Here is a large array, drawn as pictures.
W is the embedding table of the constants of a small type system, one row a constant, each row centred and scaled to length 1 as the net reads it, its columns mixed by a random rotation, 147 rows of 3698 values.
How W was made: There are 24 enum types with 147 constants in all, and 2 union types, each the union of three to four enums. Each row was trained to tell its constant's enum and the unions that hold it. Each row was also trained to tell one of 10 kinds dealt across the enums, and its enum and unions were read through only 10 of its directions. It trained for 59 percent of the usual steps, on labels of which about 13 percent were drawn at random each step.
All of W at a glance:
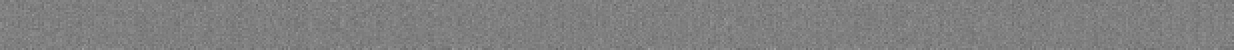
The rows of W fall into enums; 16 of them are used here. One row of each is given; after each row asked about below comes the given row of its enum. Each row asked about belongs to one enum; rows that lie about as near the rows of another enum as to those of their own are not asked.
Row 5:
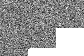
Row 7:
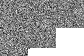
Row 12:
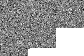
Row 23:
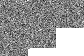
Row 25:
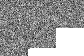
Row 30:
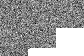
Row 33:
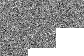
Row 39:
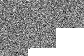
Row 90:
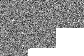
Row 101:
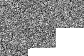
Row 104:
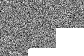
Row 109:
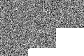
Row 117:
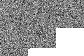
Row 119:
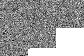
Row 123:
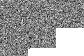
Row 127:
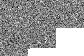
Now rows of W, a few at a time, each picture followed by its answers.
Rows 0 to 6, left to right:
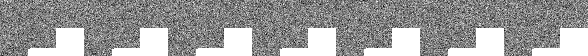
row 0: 104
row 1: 33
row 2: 5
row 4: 127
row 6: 101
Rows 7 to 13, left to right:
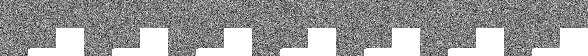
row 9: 123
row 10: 104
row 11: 117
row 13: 5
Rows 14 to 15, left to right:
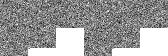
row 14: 90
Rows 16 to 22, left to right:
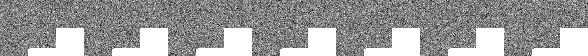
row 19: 119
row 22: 7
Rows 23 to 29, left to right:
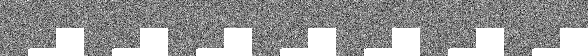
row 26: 25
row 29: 12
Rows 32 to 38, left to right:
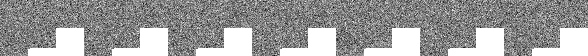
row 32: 127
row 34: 127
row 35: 7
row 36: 5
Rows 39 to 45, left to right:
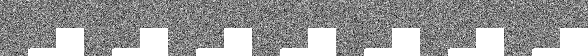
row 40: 101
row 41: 12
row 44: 25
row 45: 104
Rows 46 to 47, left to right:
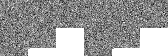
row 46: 117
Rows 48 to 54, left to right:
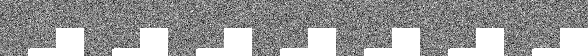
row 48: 5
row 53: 117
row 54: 109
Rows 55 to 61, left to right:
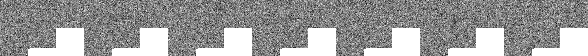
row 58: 33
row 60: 7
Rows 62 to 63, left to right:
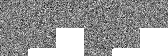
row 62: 109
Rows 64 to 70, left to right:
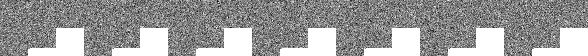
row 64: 119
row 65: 90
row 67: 104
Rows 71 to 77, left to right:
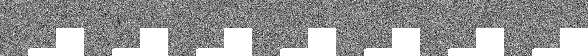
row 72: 7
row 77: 30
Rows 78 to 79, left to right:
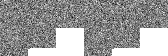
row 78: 101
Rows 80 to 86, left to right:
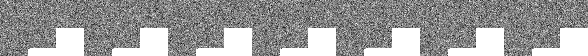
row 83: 7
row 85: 25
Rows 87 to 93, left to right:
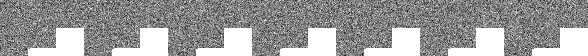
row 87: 25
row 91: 90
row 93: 33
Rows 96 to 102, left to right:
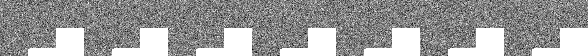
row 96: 101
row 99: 12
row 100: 90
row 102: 123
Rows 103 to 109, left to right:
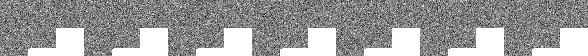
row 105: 101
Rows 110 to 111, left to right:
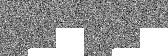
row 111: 104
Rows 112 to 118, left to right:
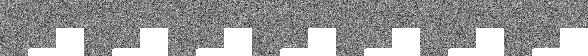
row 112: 117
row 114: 119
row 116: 30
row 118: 117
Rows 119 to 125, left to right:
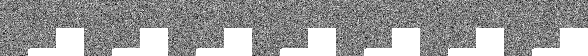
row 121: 5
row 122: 104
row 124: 7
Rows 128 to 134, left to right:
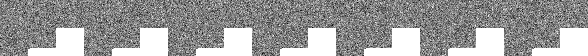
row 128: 12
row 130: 30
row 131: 30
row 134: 101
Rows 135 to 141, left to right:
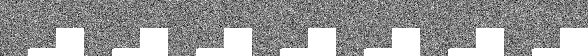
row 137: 5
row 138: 12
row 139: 127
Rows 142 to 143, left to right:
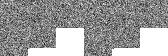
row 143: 33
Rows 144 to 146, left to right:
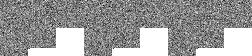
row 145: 33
